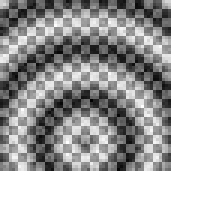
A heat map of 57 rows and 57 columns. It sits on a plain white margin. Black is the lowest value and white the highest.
Average level on the scale: 50%. Odd rows or columns: none. Slope: none. Rings: centred on the bottom middle.
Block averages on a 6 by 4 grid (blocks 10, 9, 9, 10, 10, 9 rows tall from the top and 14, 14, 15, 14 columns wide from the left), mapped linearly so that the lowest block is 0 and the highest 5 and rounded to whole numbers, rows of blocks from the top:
0 3 3 0 | 5 1 1 5 | 0 4 4 0 | 3 1 1 3 | 3 3 3 3 | 4 3 3 4
